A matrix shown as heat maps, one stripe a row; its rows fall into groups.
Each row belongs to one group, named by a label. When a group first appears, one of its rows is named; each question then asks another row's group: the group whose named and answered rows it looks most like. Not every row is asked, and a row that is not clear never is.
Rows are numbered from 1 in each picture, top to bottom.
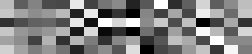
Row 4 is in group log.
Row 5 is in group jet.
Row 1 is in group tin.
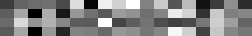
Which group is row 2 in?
jet
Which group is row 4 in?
jet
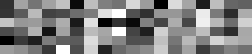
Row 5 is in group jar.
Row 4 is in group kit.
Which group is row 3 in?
log
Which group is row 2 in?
kit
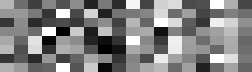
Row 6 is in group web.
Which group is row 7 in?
jar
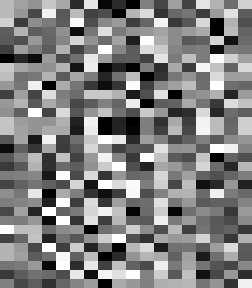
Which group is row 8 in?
log
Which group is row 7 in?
jar
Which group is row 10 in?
web
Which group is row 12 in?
jet
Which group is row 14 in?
log
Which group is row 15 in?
log
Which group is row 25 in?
kit
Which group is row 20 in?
kit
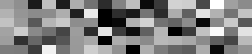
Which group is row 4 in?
tin
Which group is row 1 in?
jet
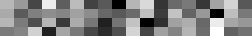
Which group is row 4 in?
web
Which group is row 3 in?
jet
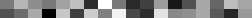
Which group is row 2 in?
kit
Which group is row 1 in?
tin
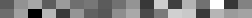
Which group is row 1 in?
web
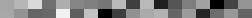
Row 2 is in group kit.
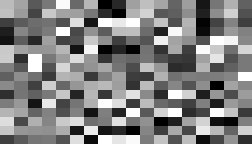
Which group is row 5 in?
jar
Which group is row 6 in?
log
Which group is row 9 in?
tin
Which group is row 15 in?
log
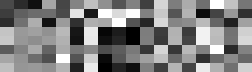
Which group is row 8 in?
log
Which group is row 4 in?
log
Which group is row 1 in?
jar
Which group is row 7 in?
kit
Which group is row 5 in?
log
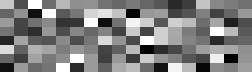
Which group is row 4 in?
jar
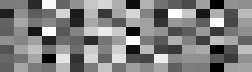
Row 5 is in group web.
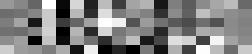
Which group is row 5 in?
jet
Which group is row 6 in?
log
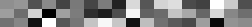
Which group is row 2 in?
web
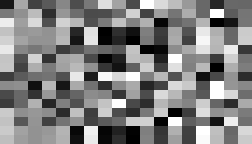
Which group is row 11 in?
jar
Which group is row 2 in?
web
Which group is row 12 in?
kit
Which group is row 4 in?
log
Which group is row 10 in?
jet
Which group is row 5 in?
log
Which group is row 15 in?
log
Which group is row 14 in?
web
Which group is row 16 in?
log
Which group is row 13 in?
tin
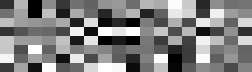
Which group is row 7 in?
tin
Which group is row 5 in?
log
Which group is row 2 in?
jet
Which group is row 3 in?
log
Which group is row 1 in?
jet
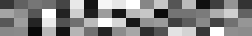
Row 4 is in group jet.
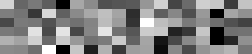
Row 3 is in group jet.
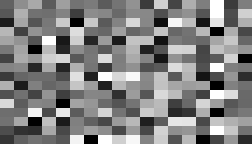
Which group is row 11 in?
jar
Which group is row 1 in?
web
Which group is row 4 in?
tin
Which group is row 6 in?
jet
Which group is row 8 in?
jet
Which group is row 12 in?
tin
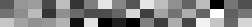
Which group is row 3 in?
log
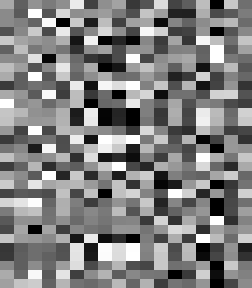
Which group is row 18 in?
log
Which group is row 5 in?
log
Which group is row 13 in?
log
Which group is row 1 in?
tin
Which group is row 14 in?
log
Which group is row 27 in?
log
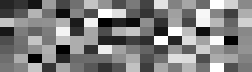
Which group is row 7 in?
jet
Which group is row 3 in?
log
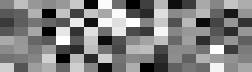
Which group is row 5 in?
kit
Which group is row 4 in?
kit
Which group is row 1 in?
tin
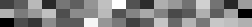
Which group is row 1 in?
kit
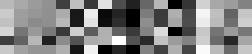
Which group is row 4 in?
tin
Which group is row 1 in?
tin
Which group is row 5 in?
kit
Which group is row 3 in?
log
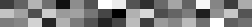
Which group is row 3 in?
web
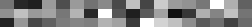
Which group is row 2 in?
tin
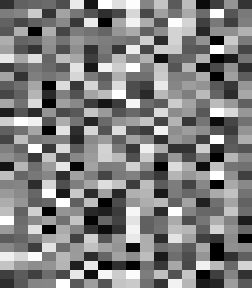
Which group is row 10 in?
kit
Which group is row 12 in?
web
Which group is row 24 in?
web
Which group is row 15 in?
kit
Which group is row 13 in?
jar
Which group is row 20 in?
jet
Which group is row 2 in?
web
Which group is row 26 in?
web
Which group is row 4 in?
jet
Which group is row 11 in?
kit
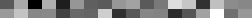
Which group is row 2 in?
tin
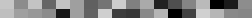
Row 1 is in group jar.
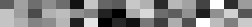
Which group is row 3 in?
log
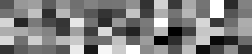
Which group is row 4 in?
tin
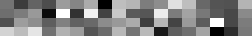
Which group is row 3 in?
web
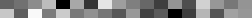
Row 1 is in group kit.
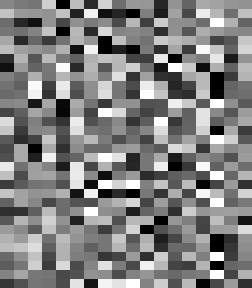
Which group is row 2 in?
log
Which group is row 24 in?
jar
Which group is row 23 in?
web
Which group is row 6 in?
log
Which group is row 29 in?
web
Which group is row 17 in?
jet
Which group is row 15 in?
tin
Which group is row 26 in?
jet
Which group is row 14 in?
tin
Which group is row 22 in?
log
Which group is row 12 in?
jet
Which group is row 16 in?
jar
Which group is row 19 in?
tin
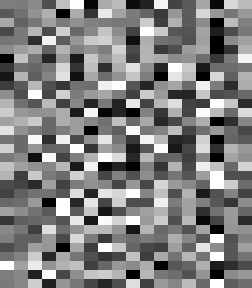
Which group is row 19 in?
log
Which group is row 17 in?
tin
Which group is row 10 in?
kit
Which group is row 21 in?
jar
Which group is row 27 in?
jet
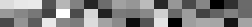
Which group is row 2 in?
kit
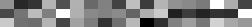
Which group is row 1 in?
jar
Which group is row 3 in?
jet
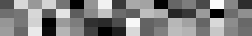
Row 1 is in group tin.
